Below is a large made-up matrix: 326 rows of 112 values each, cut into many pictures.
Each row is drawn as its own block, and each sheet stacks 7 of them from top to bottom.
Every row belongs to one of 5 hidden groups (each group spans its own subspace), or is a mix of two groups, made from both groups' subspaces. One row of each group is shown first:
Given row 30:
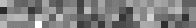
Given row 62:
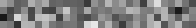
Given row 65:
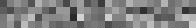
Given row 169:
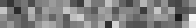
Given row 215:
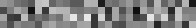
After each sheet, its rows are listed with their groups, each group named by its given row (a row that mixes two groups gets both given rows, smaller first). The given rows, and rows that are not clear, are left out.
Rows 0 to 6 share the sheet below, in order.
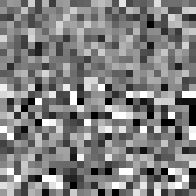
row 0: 62 and 65
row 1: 30 and 215
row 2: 62
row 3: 65
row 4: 169
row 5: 65
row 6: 169
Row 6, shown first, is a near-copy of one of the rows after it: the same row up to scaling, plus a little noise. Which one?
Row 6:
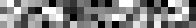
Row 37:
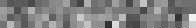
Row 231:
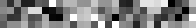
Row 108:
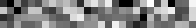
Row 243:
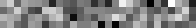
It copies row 243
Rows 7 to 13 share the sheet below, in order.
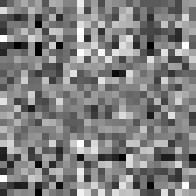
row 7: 30
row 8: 30
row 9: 169
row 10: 62
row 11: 169
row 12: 30 and 169
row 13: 30
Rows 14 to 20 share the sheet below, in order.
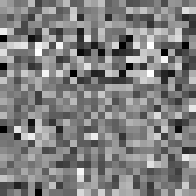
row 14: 65
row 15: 30
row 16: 30 and 65
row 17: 169
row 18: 62
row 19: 65
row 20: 30
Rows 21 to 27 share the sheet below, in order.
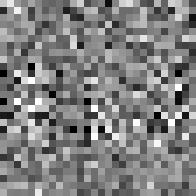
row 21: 169
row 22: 65
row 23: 62
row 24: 62 and 215
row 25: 215
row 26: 62
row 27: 30
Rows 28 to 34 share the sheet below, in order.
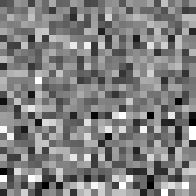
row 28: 65 and 215
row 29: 215
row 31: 62
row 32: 169
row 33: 215
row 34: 30
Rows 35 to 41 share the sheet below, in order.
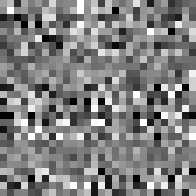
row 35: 30
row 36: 169
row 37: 169
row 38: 215
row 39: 215
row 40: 215
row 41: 215
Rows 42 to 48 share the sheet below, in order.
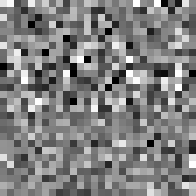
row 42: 215
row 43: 62 and 169
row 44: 65 and 169
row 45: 169 and 215
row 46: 215
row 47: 169
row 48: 65
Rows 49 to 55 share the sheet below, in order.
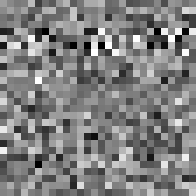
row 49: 65
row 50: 215
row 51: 30
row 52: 62
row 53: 62
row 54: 30
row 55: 65
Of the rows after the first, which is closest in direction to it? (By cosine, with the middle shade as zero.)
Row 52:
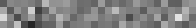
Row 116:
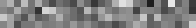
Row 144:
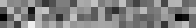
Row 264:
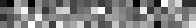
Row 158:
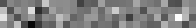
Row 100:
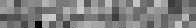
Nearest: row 158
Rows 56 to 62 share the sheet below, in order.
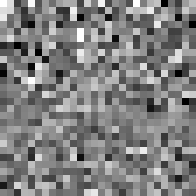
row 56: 65 and 215
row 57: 30
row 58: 62
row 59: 65
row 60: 30 and 169
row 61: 62 and 65
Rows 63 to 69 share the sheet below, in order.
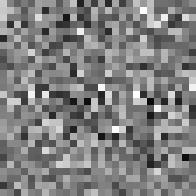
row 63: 65
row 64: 62 and 169
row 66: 215
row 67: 169
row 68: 65
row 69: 62
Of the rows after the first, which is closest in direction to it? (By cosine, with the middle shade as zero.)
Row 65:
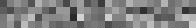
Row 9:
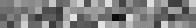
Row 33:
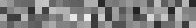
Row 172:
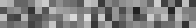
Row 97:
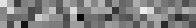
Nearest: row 9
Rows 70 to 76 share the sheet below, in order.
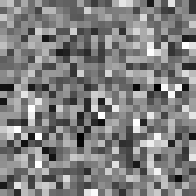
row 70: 169
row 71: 65
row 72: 65
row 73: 215
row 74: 30 and 215
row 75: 30 and 169
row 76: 62
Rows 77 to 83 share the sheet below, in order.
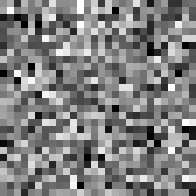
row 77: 30
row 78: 65
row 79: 62
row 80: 169
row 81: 65
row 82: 169 and 215
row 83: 65
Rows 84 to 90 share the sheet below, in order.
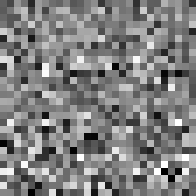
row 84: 215
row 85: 30 and 215
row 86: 30 and 215
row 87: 169
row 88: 62
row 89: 30 and 65
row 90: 215
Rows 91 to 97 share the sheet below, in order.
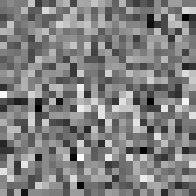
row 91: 65
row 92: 215
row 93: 65
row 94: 30
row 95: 215
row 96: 65
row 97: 30 and 65
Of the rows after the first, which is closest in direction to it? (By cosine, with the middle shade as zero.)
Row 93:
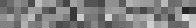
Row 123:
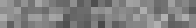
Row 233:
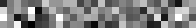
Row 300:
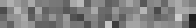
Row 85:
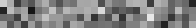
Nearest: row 123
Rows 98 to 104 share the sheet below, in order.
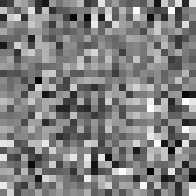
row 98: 215
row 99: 62
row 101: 65
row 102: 65
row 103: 215
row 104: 169
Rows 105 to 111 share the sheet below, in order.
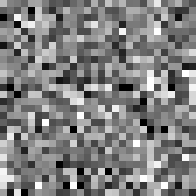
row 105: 62
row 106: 62
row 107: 65
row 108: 169
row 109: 65 and 215
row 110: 65 and 215
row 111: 65
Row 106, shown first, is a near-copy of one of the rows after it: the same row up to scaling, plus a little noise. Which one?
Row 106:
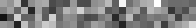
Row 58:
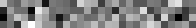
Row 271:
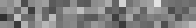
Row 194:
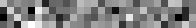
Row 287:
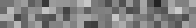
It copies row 271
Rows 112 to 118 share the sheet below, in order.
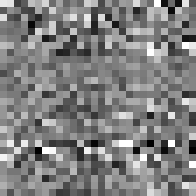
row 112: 215
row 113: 65
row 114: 62
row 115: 65
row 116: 169
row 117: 169
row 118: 65
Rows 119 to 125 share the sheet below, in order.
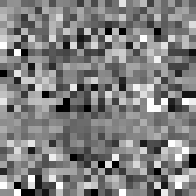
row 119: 62 and 169
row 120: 62 and 65
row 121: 62
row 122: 65
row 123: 65 and 169
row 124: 169
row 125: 62
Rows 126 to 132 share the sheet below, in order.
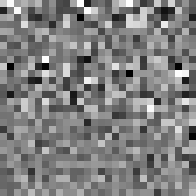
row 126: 169
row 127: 215
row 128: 62
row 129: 62 and 65
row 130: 169
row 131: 65 and 215
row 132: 215
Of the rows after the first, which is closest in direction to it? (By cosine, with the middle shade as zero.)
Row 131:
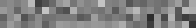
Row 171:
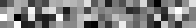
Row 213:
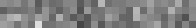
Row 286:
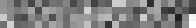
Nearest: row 213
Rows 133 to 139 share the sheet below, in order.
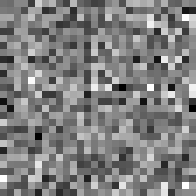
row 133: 65
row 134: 215
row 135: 215
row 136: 169
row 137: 30
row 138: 30
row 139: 30 and 65
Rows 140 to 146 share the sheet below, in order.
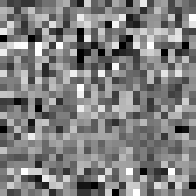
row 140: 169
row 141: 30
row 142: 30 and 215
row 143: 30
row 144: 62 and 65
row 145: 30
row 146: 169
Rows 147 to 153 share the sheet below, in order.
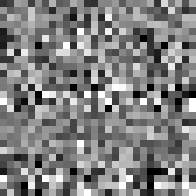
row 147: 65 and 215
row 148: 65
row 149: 215
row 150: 169
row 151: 65
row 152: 30
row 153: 30 and 169
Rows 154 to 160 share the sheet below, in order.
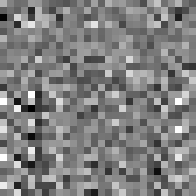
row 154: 62
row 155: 30
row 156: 65 and 169
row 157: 62
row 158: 62
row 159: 62
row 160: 62
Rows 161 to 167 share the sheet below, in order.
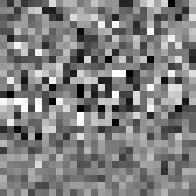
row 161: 169
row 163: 169
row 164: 30
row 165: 30
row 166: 30
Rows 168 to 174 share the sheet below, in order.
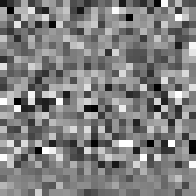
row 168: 62 and 215
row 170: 30
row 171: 62
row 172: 215
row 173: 169
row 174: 30 and 62
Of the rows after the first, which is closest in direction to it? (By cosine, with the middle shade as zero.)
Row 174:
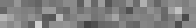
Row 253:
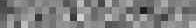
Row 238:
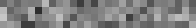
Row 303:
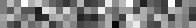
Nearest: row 238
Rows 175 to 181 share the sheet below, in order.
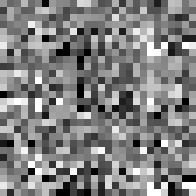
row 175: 62
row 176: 65
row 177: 30
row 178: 30
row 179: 62
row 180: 215
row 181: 65
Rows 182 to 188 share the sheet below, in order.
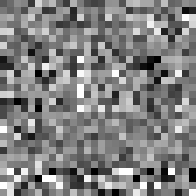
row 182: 65
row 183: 215
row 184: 62 and 65
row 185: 30
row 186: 62
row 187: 30
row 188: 169
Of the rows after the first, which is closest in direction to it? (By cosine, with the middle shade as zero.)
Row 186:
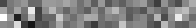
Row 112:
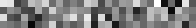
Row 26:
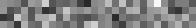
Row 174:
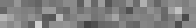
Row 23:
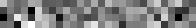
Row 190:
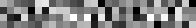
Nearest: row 174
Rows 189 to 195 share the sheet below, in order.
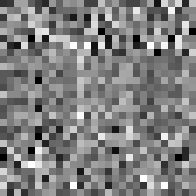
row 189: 215
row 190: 215
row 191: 30
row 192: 30
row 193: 30 and 169
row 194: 62
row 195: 65 and 215
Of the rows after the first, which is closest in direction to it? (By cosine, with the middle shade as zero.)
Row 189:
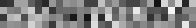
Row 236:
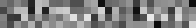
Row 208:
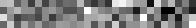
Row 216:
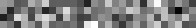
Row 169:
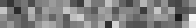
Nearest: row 169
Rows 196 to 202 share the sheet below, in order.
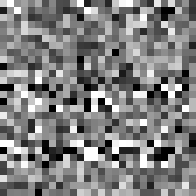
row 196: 169
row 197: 169
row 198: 30
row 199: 215
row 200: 62 and 65
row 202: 30
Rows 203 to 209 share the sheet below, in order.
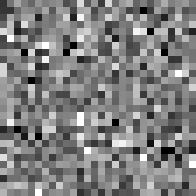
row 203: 65
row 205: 62
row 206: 215
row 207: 30
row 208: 169
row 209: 30
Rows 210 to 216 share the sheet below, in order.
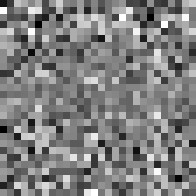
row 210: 30
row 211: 215
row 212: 62 and 169
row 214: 62
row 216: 62
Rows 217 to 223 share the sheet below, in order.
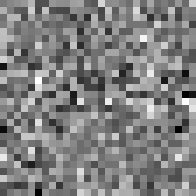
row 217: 215
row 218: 65
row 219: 30
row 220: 65
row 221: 62 and 169
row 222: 62
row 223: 30
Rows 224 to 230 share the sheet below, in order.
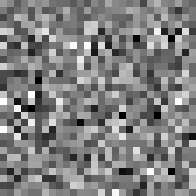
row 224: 62
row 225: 215
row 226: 30
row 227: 62
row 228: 62
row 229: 215
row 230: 169
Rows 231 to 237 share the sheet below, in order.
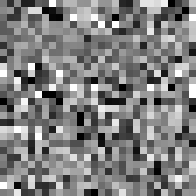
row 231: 169
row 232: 169
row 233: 62
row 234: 169
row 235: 30
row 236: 215
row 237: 62
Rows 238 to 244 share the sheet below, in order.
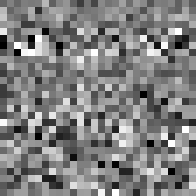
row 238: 62 and 169
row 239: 62
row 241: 65
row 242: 30 and 65
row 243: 169
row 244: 169
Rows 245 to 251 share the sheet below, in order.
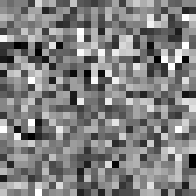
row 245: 65
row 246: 30
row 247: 215
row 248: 65
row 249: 62
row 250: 169
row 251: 30
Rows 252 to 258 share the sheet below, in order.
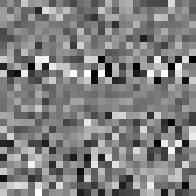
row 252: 169
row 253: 65
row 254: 215
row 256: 169
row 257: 215
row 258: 30
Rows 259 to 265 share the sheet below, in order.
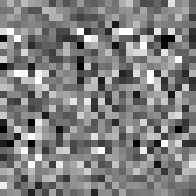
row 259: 169
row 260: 169
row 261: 30 and 62
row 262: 215
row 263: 62
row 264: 215
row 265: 62 and 215
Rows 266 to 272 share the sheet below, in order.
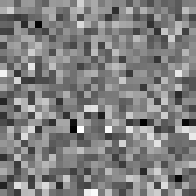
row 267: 215
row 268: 62
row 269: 62
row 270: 65
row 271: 62
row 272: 62
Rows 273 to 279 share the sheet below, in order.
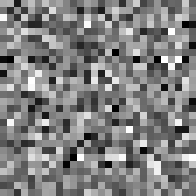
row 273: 62 and 215
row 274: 169
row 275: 215
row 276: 169 and 215
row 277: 62
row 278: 65 and 169
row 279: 62 and 215
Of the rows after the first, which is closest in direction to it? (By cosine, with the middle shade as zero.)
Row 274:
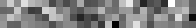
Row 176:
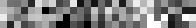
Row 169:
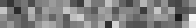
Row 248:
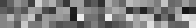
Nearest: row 248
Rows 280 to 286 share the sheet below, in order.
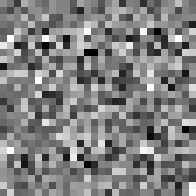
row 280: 62
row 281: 62
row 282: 30
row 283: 169
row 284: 65
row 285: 62 and 65
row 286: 169
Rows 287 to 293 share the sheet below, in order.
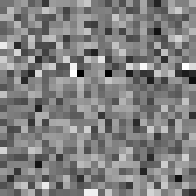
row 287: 62
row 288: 62
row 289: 65
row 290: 30
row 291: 215
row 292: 30
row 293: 62
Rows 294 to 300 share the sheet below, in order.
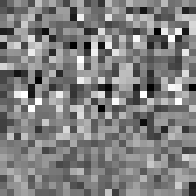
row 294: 65
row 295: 215
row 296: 30
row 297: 169 and 215
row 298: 65
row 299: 65
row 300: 169
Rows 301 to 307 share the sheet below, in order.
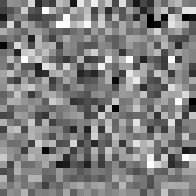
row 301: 65
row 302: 62
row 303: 169
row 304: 169
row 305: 215
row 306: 65
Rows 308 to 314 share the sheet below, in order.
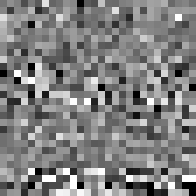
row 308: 30 and 62
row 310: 62
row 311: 215
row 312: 65 and 215
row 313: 65
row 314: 65
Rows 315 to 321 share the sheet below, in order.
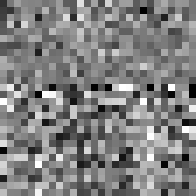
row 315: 65
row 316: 30 and 169
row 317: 65
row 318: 169
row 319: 65
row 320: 30
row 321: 30
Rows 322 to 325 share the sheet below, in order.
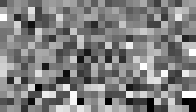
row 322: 62
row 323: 62 and 65
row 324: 65
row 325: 65
